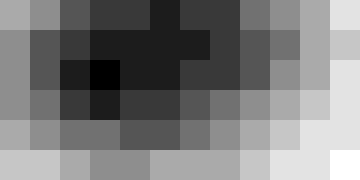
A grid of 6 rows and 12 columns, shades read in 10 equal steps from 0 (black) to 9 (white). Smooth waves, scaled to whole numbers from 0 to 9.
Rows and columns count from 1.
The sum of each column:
34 27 18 13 14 14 18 21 28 35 41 48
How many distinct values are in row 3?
7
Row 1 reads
6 5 3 2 2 1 2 2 4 5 6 8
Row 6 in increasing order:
5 5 6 6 6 6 7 7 7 8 8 9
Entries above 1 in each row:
11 8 8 11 12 12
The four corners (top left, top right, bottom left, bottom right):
6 8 7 9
